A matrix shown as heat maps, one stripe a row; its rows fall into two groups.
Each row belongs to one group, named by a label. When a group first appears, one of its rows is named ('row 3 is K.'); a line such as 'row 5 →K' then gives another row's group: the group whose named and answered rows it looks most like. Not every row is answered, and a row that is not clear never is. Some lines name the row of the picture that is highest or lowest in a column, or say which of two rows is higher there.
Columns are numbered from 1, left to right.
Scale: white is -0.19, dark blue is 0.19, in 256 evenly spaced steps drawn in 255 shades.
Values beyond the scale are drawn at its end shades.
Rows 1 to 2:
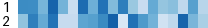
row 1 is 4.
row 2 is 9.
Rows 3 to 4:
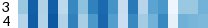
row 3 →9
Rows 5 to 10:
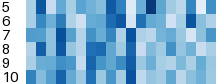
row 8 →4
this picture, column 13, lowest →7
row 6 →9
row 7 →4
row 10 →4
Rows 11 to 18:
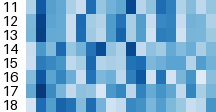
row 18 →4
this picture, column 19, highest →18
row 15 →4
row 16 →4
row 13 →9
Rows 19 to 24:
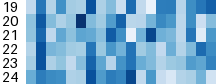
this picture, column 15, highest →19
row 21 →9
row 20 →9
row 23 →4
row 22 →4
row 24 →4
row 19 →4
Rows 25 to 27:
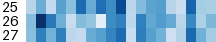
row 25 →9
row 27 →9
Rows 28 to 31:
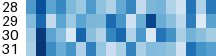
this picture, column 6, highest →30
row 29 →9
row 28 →4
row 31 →4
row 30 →9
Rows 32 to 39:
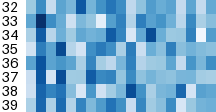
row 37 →4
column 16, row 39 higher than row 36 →No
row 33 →9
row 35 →4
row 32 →9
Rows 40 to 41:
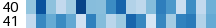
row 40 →9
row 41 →4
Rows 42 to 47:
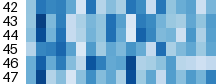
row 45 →4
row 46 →4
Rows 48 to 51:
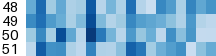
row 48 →4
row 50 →4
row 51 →4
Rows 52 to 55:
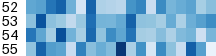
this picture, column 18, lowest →54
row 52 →4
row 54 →4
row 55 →9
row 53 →4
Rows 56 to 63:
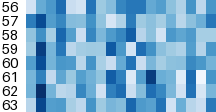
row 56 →4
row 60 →4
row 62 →9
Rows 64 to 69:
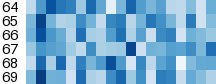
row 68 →9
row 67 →4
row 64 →4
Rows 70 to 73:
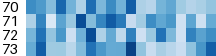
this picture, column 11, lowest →71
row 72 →4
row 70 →4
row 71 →9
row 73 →4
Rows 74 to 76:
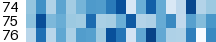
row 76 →9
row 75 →4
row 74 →9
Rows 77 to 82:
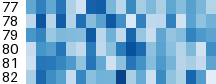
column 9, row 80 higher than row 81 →Yes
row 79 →4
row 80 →4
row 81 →4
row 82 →9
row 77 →4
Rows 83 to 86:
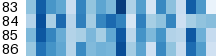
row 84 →9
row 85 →9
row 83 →9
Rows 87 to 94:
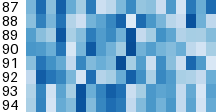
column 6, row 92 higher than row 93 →No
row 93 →9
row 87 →4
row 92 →4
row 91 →9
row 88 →9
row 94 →9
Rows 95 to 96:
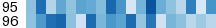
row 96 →4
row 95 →9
